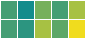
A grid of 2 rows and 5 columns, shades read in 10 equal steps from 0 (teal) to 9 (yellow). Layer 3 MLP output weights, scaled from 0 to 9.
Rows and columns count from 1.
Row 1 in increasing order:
0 2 2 4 6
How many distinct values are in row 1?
4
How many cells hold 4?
1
